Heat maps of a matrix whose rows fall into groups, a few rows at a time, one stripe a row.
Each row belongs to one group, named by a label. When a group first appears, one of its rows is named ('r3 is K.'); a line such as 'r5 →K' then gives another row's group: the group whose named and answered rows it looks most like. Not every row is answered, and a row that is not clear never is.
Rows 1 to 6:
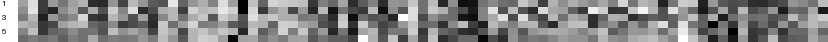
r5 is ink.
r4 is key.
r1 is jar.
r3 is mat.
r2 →ink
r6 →ink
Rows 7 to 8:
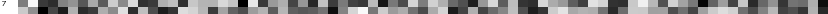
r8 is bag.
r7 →ink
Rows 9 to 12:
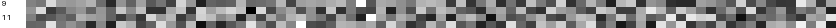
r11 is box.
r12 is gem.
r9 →jar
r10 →ink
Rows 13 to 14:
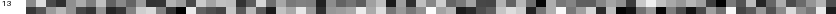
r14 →gem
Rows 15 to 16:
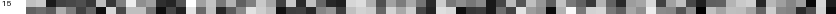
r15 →bag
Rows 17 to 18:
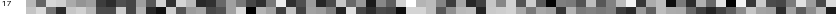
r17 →jar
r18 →key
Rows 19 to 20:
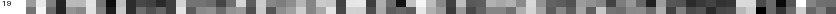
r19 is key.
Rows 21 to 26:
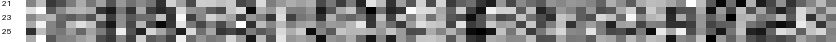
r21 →ink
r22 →jar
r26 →jar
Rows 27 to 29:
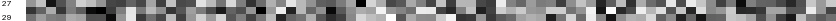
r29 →bag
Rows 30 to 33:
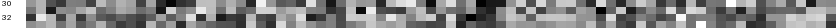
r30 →bag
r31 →mat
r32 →gem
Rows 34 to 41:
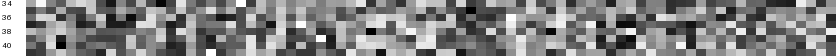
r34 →jar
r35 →mat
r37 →gem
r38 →jar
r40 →gem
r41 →bag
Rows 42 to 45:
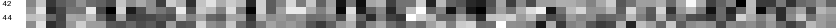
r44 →key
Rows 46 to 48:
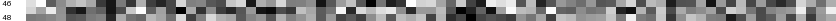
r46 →jar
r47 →gem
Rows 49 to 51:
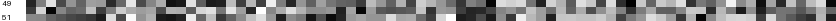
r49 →gem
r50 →mat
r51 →bag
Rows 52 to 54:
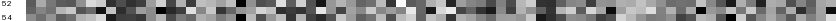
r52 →box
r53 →bag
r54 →box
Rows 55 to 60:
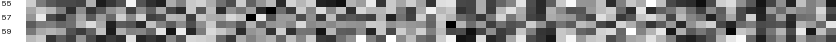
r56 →gem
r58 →box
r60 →bag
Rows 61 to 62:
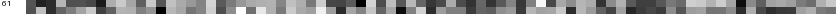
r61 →mat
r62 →mat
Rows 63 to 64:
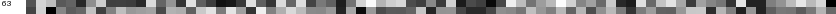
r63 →gem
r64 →mat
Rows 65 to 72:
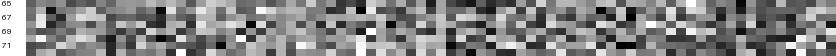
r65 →ink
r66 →mat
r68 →ink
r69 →box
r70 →jar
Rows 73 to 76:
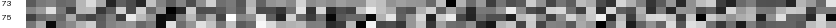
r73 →box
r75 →bag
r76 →mat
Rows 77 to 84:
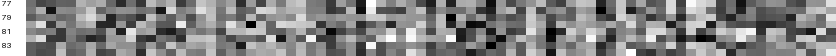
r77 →box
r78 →mat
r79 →box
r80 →jar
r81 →bag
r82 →bag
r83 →mat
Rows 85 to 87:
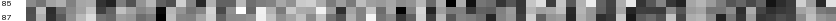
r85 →jar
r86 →mat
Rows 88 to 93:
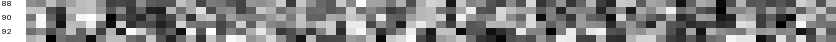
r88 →jar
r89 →key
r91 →key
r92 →bag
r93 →bag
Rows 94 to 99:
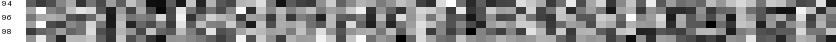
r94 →bag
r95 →jar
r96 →ink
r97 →key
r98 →mat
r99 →key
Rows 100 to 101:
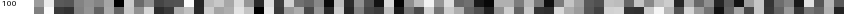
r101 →ink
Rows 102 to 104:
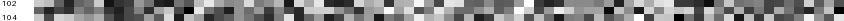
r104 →jar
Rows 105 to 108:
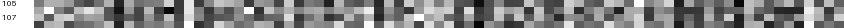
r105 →ink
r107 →jar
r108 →ink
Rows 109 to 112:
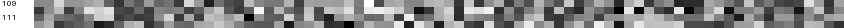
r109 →jar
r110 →box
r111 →box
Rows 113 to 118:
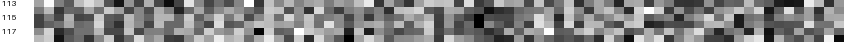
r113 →jar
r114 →bag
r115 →mat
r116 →mat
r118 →bag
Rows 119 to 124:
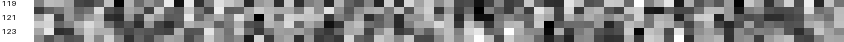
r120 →mat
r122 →jar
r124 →box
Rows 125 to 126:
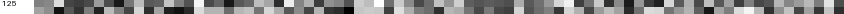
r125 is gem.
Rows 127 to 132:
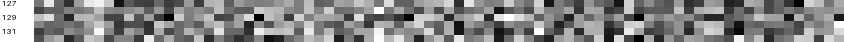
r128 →mat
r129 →key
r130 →box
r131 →mat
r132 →gem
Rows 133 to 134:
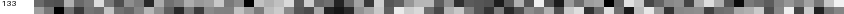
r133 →mat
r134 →bag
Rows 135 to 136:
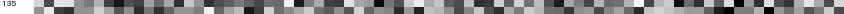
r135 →jar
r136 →key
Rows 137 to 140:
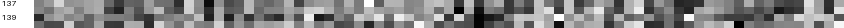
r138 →jar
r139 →gem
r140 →mat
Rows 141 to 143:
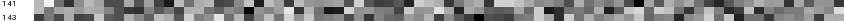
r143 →mat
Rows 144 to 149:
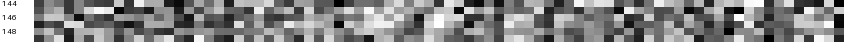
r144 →bag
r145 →box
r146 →gem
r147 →gem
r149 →gem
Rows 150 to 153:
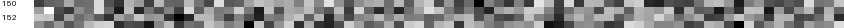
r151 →key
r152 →bag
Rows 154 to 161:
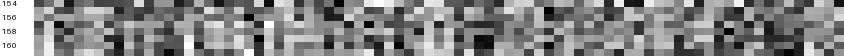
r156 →jar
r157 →mat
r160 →ink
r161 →jar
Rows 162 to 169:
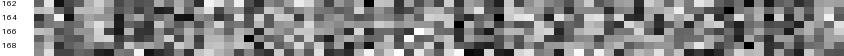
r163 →key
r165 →box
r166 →key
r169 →bag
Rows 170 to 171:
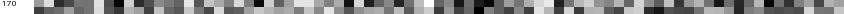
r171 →mat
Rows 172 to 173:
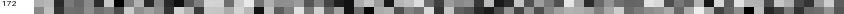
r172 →bag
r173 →ink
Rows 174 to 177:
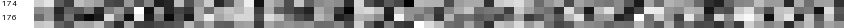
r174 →key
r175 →bag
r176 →bag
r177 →key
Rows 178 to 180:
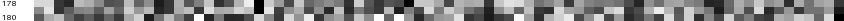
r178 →key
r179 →ink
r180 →gem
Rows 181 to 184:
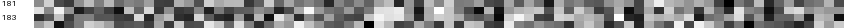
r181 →ink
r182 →gem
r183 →gem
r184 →box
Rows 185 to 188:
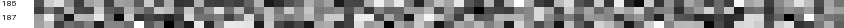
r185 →gem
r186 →mat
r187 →key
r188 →bag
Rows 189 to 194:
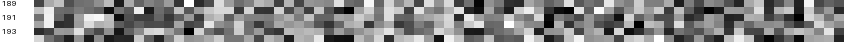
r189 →ink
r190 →bag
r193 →gem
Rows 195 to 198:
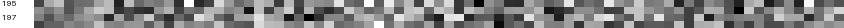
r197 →bag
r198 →mat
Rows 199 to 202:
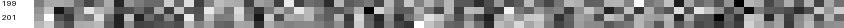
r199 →ink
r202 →key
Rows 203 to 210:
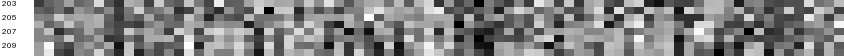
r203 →mat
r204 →gem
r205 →jar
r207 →ink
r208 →jar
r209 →ink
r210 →key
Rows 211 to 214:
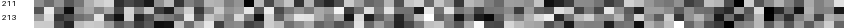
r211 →box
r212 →ink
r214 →key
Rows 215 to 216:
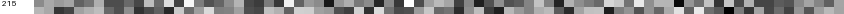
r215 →jar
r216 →key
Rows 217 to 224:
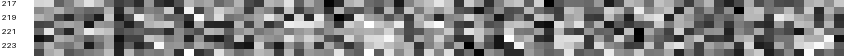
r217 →jar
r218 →ink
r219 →bag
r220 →gem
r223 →gem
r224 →ink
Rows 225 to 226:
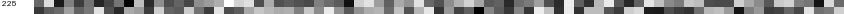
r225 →bag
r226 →mat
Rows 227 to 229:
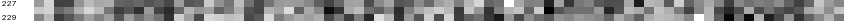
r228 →jar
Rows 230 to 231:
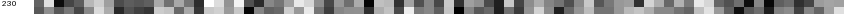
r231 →box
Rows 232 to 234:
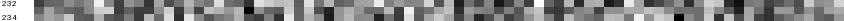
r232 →mat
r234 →jar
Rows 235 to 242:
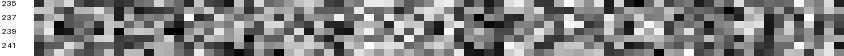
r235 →gem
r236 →key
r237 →ink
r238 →bag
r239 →bag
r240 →box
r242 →gem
